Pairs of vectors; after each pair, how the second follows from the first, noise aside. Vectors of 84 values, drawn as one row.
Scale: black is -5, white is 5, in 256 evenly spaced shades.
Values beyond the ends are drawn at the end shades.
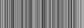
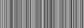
sign-scrambled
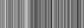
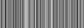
sign-scrambled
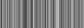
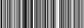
scaled up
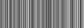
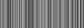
sign-scrambled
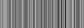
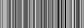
scaled up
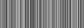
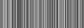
wrapped around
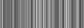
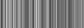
wrapped around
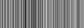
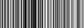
scaled up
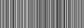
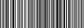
scaled up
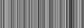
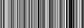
scaled up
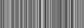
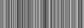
shuffled
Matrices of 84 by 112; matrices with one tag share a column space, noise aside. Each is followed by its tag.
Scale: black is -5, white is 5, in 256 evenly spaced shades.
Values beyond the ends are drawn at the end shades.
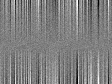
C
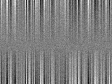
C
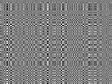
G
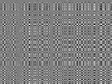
G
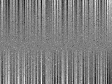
C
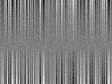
C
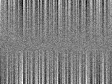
C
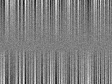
C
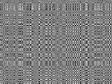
G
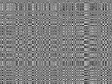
G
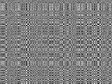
G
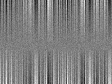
C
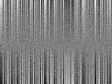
C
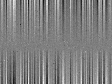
C
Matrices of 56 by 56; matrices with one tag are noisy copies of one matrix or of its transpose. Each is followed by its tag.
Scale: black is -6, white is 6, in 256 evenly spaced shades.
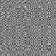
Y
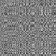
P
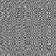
Y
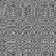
P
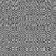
Y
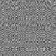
Y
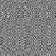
Y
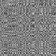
P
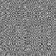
Y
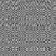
Y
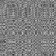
P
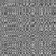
P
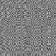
Y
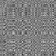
P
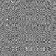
Y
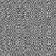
Y
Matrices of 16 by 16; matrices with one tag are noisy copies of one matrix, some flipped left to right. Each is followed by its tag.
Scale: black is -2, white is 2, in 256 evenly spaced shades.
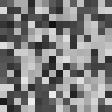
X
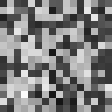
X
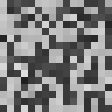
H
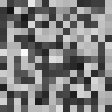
H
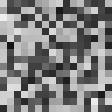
H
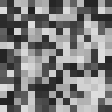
X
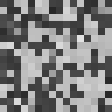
X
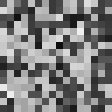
X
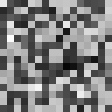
H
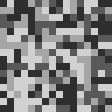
X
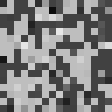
X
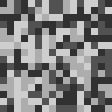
X
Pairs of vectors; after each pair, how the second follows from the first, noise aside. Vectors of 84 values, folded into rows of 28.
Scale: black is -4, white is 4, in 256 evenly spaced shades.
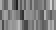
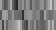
copied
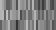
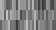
copied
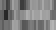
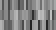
shuffled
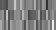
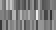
shuffled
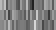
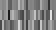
shuffled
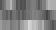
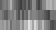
copied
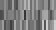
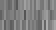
shrunk
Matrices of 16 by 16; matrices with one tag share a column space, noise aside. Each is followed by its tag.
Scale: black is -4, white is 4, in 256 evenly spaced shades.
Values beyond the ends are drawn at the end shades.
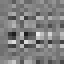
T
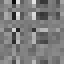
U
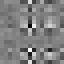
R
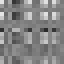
U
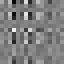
U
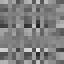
R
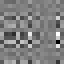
T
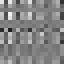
U
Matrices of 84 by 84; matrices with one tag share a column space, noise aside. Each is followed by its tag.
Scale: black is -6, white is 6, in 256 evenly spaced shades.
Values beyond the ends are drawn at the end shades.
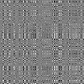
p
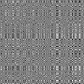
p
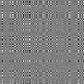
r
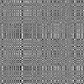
p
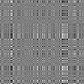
p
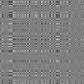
r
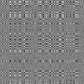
r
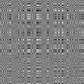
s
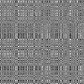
p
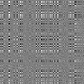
r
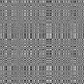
p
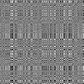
p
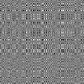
s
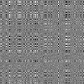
r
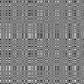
p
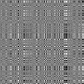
p
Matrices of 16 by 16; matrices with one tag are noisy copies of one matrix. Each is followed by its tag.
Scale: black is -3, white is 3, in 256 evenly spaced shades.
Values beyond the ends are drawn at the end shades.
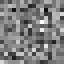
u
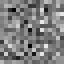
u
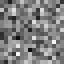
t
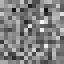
u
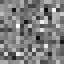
u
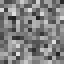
t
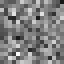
t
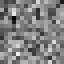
t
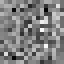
u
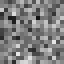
t
